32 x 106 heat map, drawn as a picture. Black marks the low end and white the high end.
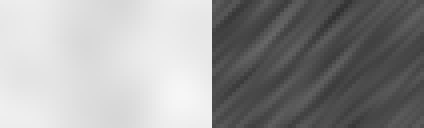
The table splits into one row of 2 panels. Panel 1,1: very high, smooth, faint in contrast. Panel 1,2: low, slanting up to the right, faint in contrast.
